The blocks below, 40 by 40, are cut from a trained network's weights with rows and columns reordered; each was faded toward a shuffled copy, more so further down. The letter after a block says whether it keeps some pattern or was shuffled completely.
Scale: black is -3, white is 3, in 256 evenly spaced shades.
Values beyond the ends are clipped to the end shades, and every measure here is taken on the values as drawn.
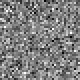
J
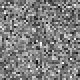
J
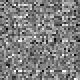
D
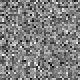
D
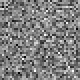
D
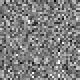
D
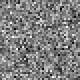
J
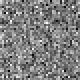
D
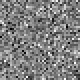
J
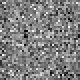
D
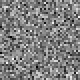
J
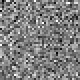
D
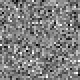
J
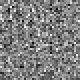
D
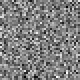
D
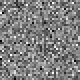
D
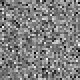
D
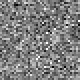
D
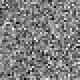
J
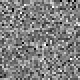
J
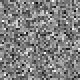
D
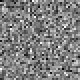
J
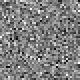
J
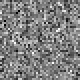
J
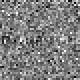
D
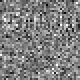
D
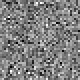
D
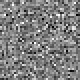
D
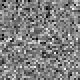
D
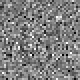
D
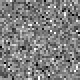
J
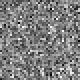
D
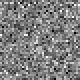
D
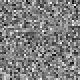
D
